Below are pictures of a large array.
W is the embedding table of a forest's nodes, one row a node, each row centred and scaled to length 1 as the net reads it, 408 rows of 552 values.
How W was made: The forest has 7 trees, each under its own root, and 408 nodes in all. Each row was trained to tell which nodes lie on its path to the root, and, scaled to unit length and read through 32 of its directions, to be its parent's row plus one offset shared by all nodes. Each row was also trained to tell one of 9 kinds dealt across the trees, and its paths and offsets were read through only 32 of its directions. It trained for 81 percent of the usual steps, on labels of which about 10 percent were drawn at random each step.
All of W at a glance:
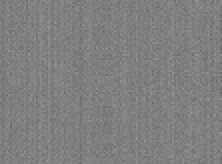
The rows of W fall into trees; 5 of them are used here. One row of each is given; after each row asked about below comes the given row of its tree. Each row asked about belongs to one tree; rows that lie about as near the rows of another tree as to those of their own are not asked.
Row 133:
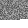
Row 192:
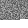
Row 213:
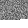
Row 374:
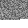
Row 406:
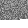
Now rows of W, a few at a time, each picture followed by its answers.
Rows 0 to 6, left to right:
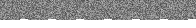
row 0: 374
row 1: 133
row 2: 192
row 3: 374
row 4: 192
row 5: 192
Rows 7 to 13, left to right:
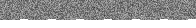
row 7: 192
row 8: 192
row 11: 133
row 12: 406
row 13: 213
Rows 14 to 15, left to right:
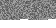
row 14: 213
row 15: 192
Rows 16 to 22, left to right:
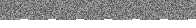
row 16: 406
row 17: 213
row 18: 192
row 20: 374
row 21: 133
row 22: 406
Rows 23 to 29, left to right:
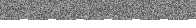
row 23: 406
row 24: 213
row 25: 192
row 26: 192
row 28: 406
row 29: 406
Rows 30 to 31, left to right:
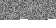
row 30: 133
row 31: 192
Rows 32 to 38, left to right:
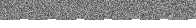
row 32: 374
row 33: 406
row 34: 213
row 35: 406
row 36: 133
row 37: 133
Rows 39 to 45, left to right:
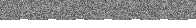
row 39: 406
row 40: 213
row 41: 192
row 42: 133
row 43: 133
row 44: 406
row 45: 192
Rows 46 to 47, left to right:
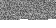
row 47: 374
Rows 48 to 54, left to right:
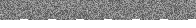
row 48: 374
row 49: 133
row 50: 406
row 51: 133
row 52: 213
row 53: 133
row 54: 406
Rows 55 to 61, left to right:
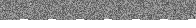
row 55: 213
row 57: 192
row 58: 133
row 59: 192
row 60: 374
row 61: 213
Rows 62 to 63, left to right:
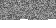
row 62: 374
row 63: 192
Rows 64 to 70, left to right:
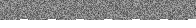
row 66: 192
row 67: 213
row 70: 133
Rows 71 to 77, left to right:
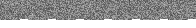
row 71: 406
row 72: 406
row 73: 406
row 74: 192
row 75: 192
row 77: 192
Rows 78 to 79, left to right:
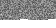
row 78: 213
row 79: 213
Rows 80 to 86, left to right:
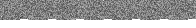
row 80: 213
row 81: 406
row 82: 406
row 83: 192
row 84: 133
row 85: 406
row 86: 406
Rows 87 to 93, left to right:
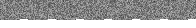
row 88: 192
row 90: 213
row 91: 374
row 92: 406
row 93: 213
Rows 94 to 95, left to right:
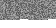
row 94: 192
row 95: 406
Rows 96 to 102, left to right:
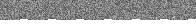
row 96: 374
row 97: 192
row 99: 406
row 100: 406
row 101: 406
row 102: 374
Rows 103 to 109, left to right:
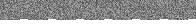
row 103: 406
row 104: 133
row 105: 374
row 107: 374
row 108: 406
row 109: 406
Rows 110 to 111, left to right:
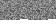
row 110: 192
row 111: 406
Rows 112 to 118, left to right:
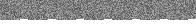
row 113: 192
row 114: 374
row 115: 192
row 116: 133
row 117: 406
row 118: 213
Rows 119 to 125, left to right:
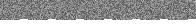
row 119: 192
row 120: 133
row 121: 192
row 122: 133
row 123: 133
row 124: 406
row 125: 406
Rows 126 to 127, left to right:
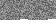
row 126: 406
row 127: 406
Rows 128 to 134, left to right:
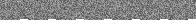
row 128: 374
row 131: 213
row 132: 192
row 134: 133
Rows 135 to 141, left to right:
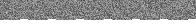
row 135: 133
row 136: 133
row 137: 192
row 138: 406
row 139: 374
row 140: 192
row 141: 213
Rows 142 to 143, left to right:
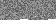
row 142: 192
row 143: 374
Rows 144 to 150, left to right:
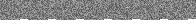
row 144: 406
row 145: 406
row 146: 133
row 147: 213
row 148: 406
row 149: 374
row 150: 192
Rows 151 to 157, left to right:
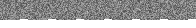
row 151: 192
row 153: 133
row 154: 213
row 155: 192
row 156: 406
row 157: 133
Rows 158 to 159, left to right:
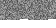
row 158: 192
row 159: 406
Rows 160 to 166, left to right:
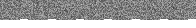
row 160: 406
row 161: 192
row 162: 406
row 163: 192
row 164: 192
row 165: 406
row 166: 133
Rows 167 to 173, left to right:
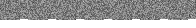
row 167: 406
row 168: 213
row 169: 406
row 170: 406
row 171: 406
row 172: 133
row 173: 213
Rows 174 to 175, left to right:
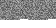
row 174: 213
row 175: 374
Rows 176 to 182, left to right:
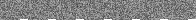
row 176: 213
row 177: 192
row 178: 192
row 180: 406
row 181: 192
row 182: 406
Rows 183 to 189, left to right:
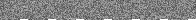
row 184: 133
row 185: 406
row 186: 133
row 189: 213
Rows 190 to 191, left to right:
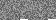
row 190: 406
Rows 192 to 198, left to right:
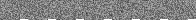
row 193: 406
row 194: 133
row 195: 406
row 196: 406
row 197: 213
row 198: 406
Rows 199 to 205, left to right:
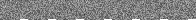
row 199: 192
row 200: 406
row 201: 406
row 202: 406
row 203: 192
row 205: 374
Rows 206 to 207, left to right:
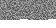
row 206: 192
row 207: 406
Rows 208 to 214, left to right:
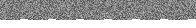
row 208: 406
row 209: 213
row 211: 192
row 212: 192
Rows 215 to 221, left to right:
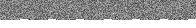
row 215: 406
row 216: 406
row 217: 192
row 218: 192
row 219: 213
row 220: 133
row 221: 213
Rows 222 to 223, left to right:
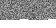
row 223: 133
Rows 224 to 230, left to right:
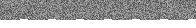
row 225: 133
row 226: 192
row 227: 406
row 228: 374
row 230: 192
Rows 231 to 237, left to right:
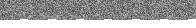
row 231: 133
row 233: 213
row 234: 192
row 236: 406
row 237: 406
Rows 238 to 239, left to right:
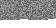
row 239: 213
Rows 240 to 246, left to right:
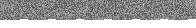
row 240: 192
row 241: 374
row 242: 374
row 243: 192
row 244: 406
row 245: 192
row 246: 406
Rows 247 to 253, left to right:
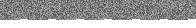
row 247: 192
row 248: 406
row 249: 192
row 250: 192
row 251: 213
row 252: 406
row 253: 192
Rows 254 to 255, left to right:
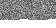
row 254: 192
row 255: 374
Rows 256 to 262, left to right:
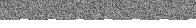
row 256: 374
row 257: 192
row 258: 406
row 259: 133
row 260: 374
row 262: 374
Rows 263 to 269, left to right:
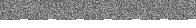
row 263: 406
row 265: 374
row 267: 192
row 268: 374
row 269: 406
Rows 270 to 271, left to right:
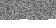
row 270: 406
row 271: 213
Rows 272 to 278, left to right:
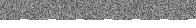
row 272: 406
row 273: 192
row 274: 192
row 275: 133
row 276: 213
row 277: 406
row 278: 374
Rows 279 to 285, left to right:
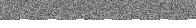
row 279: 192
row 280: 213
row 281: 374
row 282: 133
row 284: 406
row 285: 406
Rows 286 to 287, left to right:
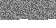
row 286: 192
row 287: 406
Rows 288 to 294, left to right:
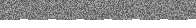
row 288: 133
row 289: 192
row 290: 406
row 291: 406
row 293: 192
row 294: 192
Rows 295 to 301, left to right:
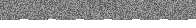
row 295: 406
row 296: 374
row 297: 213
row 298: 192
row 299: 406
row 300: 192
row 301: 192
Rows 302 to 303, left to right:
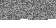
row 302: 374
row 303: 192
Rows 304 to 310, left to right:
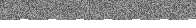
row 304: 374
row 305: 374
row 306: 406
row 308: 374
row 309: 406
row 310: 133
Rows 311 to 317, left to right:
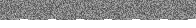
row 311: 406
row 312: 213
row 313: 406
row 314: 374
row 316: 406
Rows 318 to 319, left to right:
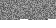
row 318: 406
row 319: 133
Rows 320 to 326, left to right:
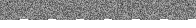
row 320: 133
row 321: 374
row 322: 406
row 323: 213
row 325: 133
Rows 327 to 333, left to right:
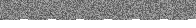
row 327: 192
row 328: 213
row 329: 192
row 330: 192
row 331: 406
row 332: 406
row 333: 192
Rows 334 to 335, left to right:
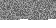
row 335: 192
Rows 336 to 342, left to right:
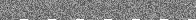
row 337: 406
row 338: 374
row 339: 192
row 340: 133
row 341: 133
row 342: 406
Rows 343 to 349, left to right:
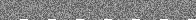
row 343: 192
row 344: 192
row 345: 213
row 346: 374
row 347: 192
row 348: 192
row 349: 213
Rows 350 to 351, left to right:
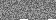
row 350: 192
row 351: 374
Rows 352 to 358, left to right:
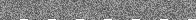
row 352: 192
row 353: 406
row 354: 192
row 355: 374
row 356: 192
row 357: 192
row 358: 133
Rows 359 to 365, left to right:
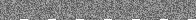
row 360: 374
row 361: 192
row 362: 213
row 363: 192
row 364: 213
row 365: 133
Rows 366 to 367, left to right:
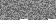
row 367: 406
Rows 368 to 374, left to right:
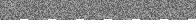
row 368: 374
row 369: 406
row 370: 374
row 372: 406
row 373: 406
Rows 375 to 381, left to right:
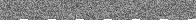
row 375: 192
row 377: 192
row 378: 192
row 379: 213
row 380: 133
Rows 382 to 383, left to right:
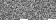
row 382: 133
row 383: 192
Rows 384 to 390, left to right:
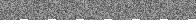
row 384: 192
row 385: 406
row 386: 406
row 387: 192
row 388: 213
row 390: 192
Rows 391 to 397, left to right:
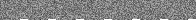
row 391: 192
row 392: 213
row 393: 192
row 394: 406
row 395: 213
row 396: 406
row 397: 374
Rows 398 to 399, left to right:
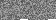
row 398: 374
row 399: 133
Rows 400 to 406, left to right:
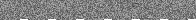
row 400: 192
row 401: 133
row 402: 192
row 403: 213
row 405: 133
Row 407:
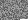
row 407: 213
